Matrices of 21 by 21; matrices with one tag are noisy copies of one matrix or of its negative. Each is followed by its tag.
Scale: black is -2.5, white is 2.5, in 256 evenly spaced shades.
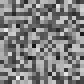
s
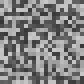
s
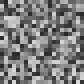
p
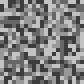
p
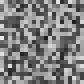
p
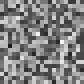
p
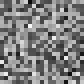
s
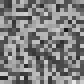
s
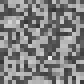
p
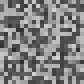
p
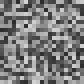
s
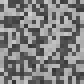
p
